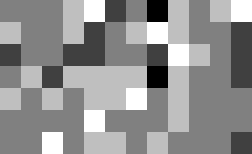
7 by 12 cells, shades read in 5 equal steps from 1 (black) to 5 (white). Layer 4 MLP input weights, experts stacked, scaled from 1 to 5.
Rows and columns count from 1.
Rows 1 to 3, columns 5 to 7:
5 2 3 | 2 3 4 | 2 3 3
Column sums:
22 22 23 23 26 23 25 19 28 22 22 19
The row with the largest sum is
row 5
